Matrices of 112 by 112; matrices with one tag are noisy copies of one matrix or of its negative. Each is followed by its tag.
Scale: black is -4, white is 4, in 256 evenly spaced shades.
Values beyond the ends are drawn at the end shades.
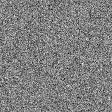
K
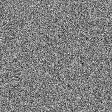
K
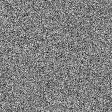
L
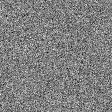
L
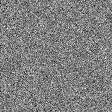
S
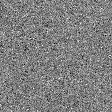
L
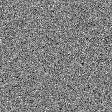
K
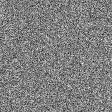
K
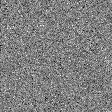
S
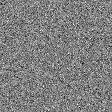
K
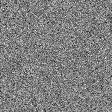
S
